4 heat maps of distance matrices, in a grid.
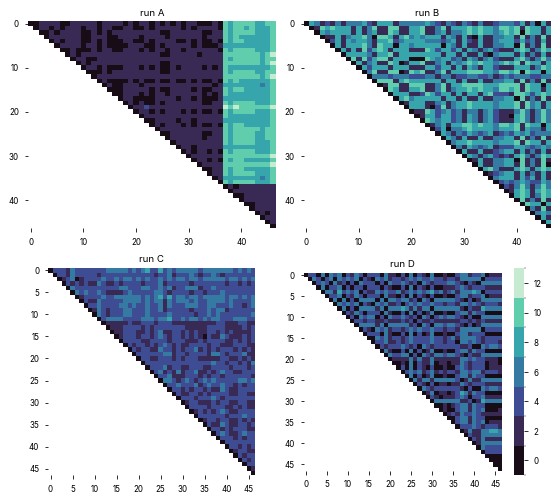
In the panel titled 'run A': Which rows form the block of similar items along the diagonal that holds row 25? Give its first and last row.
0 to 36
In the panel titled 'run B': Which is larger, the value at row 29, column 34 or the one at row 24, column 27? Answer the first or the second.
the first
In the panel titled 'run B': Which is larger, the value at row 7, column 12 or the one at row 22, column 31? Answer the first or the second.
the second
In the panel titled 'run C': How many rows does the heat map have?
47
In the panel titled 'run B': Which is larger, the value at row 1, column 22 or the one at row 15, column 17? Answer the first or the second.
the first
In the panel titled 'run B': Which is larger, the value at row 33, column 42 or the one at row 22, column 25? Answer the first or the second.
the first
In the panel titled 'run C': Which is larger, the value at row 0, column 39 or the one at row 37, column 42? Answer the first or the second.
the first
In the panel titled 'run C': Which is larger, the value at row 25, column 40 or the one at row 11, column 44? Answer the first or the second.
the second
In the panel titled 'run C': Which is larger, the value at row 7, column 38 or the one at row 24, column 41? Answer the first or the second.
the first
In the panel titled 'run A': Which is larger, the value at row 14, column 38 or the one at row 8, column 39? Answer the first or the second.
the second
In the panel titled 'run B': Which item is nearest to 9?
18
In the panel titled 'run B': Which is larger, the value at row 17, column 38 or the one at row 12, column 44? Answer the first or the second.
the first
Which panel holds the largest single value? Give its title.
run A
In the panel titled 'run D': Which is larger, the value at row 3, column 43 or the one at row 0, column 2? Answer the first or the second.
the second
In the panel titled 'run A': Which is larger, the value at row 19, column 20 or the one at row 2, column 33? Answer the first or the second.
the first
